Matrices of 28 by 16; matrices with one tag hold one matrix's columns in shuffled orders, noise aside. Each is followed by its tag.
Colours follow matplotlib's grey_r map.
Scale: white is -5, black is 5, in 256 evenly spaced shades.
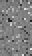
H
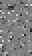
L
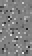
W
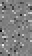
L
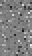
L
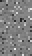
H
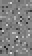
W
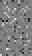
H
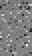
L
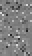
L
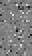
L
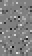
W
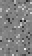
H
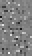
W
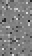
H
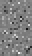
W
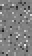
L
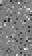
H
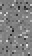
L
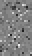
L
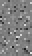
W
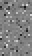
L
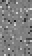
H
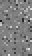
H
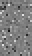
L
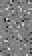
H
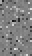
H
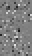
L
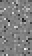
H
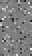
H
